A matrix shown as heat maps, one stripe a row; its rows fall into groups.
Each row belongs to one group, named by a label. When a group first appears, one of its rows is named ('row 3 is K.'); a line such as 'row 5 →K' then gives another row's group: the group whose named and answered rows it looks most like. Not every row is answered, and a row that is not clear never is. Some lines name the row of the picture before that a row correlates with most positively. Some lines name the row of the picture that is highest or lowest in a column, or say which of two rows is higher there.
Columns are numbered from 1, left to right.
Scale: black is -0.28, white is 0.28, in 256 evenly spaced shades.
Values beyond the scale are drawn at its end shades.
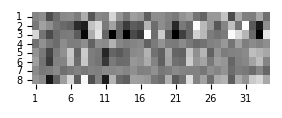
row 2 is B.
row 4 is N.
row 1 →N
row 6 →N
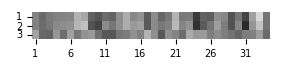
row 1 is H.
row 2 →H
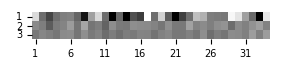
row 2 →N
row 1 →B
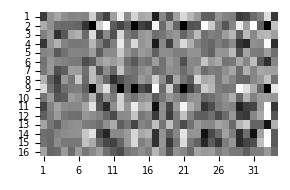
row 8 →N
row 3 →N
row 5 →N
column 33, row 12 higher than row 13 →Yes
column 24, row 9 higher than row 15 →Yes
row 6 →B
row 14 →H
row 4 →H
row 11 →H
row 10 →N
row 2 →B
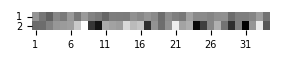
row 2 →H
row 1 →N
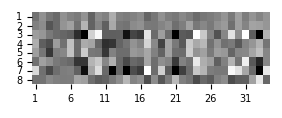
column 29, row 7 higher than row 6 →Yes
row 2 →N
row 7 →B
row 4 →N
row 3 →B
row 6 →B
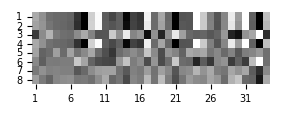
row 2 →B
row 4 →B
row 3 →H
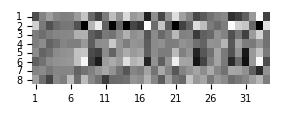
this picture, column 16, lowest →2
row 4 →N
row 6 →H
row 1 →H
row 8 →N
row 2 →B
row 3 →H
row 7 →B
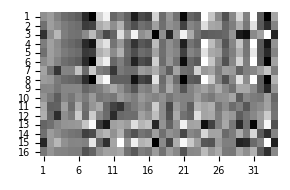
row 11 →N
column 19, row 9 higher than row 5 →Yes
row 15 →H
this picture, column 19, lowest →3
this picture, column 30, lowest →3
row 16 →B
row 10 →N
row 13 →H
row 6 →B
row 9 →B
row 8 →B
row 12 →N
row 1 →B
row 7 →N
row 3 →H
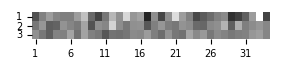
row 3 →N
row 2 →N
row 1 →H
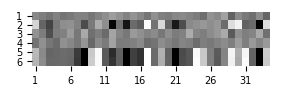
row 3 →N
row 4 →N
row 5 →B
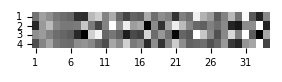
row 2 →H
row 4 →H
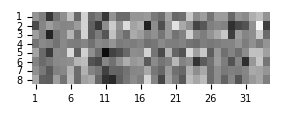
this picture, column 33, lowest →4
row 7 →N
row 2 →H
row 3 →N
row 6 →H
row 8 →N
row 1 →N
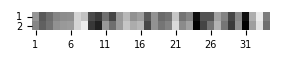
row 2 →H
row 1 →H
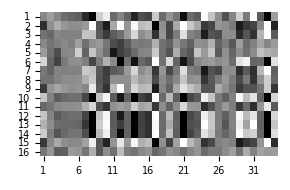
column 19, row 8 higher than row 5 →Yes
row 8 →H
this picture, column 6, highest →5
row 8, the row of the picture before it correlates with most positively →2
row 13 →B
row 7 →H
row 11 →H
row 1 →B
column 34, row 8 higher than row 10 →No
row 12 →B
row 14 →B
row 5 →N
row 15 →H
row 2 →H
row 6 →B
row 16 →N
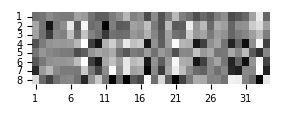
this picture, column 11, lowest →2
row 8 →B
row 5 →B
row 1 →H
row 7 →H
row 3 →N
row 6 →H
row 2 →N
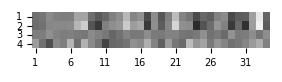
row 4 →N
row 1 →H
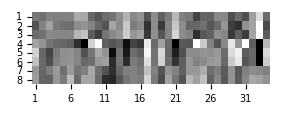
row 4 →B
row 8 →N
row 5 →B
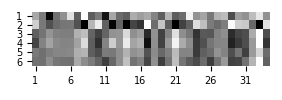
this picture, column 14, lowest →2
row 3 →H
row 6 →H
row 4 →H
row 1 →N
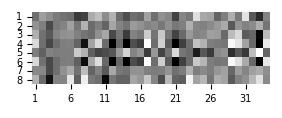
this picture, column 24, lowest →5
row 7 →N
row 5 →H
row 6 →B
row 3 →B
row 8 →N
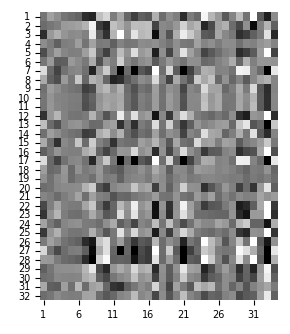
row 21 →N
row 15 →N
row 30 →H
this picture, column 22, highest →3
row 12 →H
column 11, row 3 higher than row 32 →Yes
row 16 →H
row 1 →B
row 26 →B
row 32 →H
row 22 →H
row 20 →H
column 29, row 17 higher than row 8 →Yes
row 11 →B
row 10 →B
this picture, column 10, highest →28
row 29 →H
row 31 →N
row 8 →N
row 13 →B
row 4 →N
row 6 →N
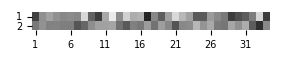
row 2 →B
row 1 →H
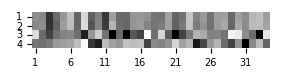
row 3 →B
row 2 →N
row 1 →N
